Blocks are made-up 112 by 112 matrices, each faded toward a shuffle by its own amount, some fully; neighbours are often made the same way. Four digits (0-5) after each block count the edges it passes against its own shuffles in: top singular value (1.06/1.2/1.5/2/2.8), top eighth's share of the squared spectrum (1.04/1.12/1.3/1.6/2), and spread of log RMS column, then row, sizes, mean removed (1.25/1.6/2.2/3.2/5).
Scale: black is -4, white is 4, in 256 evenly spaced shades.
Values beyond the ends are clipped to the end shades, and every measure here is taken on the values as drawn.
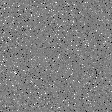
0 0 0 0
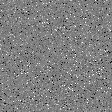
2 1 0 0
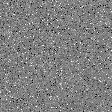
0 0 0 0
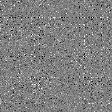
2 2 3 3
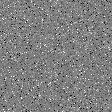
0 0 0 0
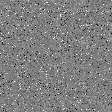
2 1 0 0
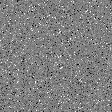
2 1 0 0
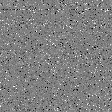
3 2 0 1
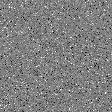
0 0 0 0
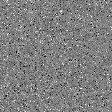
3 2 1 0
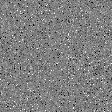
3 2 1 0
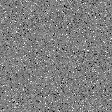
2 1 0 0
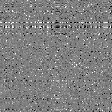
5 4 2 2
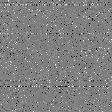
4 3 0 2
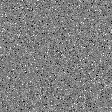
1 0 0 0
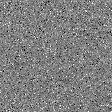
2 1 0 0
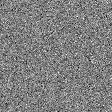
0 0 0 0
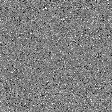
0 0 0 2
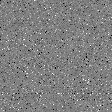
2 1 0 1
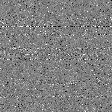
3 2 0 2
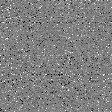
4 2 0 2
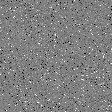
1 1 0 0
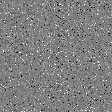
3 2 0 1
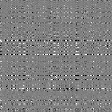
5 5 3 4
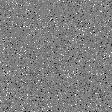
3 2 1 1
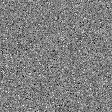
1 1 0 0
